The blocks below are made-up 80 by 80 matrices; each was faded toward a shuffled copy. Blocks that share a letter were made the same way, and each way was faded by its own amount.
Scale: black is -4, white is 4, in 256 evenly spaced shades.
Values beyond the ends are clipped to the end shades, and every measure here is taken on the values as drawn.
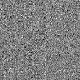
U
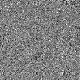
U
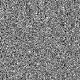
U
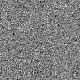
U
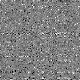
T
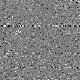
T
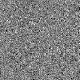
U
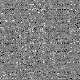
T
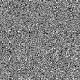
U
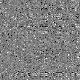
T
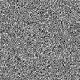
U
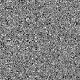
U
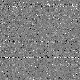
T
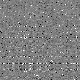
T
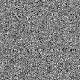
U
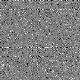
T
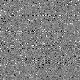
T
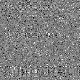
T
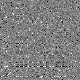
T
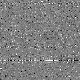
T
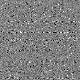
T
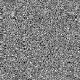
U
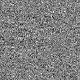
U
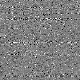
T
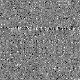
T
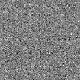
U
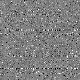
T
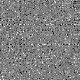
T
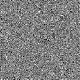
U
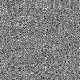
U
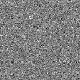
U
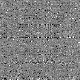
T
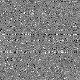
T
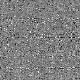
T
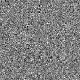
U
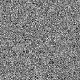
U
